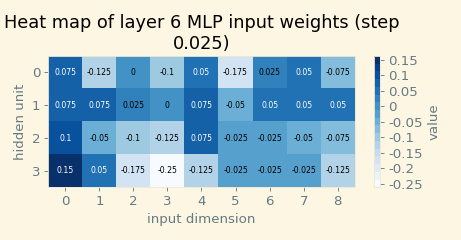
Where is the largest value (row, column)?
3 0
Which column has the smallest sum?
3
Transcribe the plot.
Title: Heat map of layer 6 MLP input weights (step 0.025)
x-axis: input dimension, ticks 0 1 2 3 4 5 6 7 8
y-axis: hidden unit, ticks 0 1 2 3 (0 at the top)
Colour bar: value, ticks -0.25 -0.2 -0.15 -0.1 -0.05 0 0.05 0.1 0.15
Values, 4 rows of 9:
0.075 -0.125 0 -0.1 0.05 -0.175 0.025 0.05 -0.075
0.075 0.075 0.025 0 0.075 -0.05 0.05 0.05 0.05
0.1 -0.05 -0.1 -0.125 0.075 -0.025 -0.025 -0.05 -0.075
0.15 0.05 -0.175 -0.25 -0.125 -0.025 -0.025 -0.025 -0.125
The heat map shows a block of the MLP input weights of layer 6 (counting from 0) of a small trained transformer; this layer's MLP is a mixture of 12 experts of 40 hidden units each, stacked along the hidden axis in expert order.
